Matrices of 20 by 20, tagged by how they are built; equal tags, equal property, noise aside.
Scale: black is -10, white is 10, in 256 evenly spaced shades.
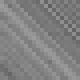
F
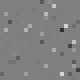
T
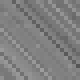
F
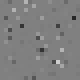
T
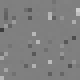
T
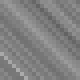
F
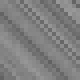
F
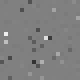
T
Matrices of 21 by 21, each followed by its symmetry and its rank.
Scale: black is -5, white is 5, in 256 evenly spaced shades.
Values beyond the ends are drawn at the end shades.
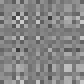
symmetric, rank two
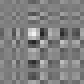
symmetric, rank one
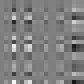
neither, rank one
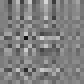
neither, rank two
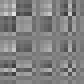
symmetric, rank one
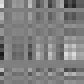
neither, rank one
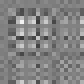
symmetric, rank two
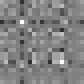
symmetric, rank two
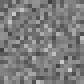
symmetric, full rank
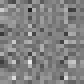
neither, rank three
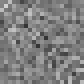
symmetric, full rank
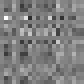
neither, rank two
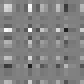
symmetric, rank one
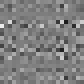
neither, rank three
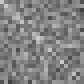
symmetric, full rank
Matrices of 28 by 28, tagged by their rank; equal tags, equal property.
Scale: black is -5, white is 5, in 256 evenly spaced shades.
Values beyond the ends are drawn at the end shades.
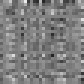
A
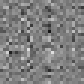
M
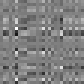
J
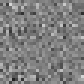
M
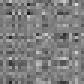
A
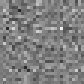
M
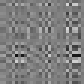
J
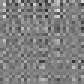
A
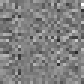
M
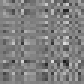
J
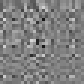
A
